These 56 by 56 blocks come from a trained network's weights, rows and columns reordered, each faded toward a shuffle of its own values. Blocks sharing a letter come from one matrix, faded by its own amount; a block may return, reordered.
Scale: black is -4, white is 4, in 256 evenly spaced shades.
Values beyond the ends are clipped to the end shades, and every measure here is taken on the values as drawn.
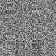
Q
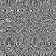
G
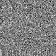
Q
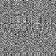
G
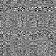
G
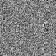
Q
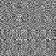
G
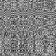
G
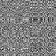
G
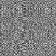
G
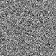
Q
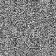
Q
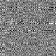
G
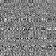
G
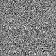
Q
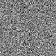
Q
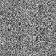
Q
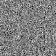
Q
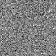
Q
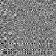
G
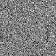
Q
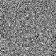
Q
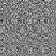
G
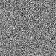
Q
